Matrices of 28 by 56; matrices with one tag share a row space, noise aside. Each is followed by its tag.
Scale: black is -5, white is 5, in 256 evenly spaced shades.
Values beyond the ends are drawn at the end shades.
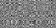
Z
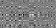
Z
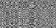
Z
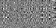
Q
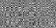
Z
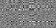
Z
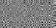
Q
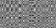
Z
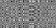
Z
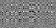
Z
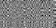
Q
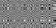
Q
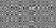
Z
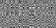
Z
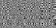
Q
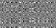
Z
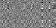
Q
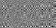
Q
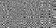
Q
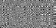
Q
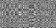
Z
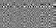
Q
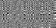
Q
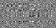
Z
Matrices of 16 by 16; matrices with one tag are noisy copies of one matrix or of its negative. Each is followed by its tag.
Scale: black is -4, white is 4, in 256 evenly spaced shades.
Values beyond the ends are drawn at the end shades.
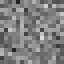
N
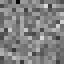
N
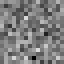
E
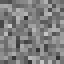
E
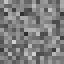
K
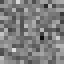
N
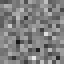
E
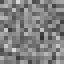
N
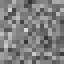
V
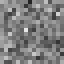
V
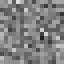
N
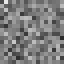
K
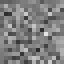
E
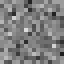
V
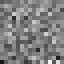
E
